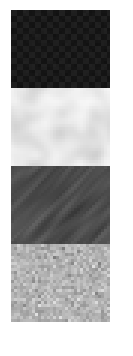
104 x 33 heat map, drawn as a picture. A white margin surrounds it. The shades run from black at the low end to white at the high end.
It is made of 4 by 1 panels. Panel 1,1: very low, checkered, faint in contrast. Panel 2,1: very high, blotchy, faint in contrast. Panel 3,1: low, slanting up to the right, faint in contrast. Panel 4,1: high, fine-grained.
